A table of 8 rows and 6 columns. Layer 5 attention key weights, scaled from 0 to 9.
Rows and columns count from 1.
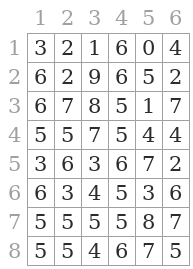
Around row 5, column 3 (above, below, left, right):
7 4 6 6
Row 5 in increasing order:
2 3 3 6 6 7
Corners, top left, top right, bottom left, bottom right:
3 4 5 5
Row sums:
16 30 34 30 27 27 35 32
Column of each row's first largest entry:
4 3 3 3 5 1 5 5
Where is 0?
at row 1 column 5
